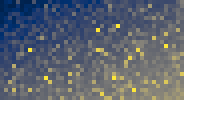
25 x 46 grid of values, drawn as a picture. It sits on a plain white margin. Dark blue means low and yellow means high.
Grain: fine. Ninth with the lowest average: top left. Slope: up to the bottom right. Mirror symmetry: none. Stripes: none.
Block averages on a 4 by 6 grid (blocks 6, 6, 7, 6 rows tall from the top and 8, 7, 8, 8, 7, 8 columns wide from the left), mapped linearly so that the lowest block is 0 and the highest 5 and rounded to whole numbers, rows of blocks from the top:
011223 / 122334 / 223444 / 344555
